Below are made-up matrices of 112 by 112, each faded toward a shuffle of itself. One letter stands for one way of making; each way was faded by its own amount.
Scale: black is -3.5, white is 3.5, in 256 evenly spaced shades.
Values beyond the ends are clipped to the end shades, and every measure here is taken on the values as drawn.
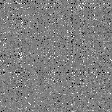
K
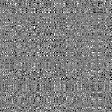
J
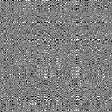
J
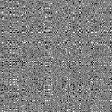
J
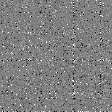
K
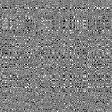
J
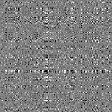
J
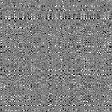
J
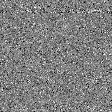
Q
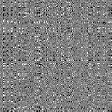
J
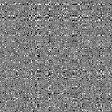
J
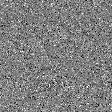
Q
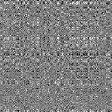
J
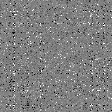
K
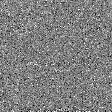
Q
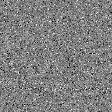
Q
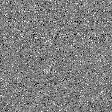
Q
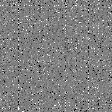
K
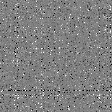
K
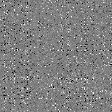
K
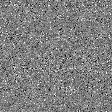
Q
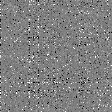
K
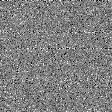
Q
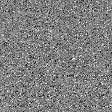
Q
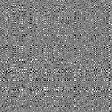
J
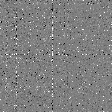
K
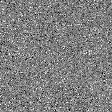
Q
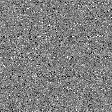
Q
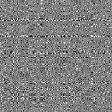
J
